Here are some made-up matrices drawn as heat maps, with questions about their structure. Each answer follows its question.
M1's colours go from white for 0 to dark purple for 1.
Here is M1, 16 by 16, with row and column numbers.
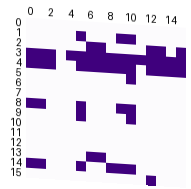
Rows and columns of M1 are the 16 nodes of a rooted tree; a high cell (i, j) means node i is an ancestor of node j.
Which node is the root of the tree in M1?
3
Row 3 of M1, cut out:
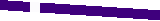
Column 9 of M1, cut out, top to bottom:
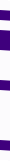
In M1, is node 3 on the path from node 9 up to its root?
yes
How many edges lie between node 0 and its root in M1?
4
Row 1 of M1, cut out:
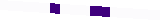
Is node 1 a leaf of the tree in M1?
no
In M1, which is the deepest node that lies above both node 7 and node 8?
4
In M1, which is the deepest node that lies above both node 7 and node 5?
4
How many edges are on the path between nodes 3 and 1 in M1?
4
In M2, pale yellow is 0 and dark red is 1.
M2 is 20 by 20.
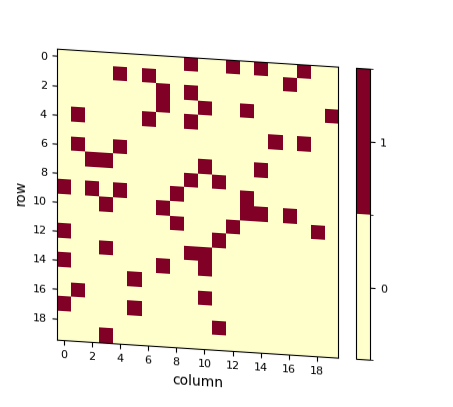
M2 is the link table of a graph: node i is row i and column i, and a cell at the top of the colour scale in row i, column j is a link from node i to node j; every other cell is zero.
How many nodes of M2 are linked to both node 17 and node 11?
0
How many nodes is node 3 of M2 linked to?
4
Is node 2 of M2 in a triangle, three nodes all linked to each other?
no
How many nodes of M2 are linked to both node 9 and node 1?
1
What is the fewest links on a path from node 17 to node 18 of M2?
4
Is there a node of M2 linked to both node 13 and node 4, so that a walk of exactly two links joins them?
yes
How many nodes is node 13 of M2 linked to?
3
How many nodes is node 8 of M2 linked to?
2
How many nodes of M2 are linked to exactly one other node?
3
